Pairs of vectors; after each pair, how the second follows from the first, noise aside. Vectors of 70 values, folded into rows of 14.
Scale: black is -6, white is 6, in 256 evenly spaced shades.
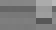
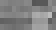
wrapped around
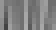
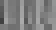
wrapped around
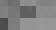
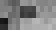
scaled up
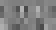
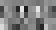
scaled up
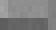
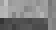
scaled up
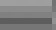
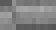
wrapped around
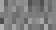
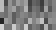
scaled up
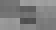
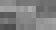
wrapped around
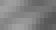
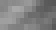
wrapped around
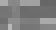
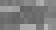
wrapped around
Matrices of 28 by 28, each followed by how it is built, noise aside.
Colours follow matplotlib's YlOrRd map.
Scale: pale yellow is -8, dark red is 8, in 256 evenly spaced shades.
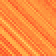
Toeplitz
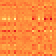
low rank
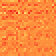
low rank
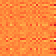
low rank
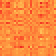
low rank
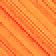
Toeplitz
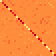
diagonal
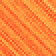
Toeplitz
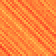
Toeplitz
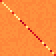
diagonal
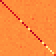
diagonal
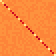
diagonal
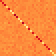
diagonal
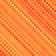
Toeplitz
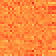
low rank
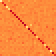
diagonal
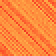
Toeplitz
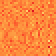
low rank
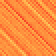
Toeplitz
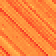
Toeplitz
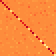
diagonal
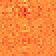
low rank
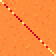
diagonal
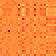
low rank
